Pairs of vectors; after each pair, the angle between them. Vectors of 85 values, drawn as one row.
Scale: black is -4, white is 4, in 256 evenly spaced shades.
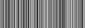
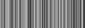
partly opposed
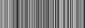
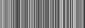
nearly parallel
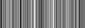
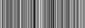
nearly opposite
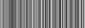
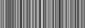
partly aligned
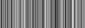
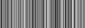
nearly parallel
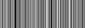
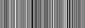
partly opposed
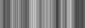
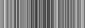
partly opposed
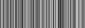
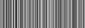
partly aligned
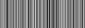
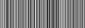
nearly parallel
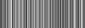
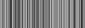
nearly opposite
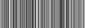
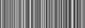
orthogonal
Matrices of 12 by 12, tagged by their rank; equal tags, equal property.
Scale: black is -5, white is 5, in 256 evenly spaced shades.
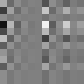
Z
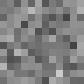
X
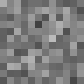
X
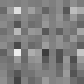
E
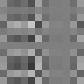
Z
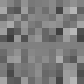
E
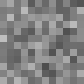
X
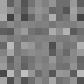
E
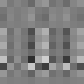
Z
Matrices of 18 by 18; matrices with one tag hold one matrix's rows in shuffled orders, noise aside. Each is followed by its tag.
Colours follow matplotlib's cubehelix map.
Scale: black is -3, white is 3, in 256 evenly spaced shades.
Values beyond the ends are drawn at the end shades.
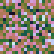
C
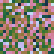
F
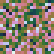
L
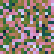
F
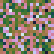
F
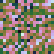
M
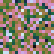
F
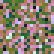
F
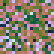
L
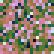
M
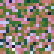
L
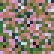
M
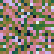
M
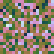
F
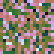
F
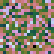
L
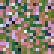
L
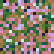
F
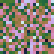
F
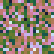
F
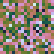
F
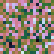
C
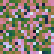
F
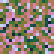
L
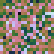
C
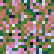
C
